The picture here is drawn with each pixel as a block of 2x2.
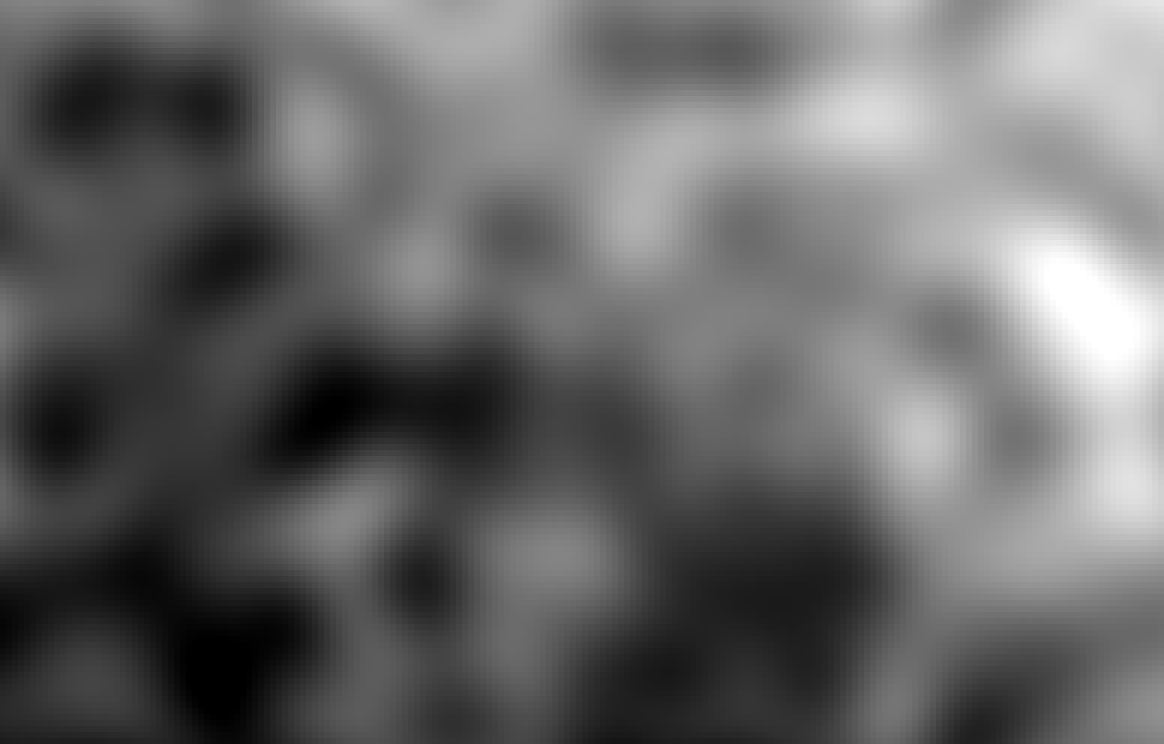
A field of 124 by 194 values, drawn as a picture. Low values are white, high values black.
Mirror symmetry: none. Odd rows or columns: none. Grain: smooth. Ninth with the highest average: bottom left. Slope: up to the bottom left.
